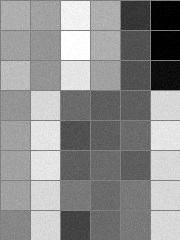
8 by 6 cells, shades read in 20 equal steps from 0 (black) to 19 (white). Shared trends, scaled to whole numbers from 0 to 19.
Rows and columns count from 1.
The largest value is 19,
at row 2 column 3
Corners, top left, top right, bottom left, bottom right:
13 0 10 16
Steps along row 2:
down up down down down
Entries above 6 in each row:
4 4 4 6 5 6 6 5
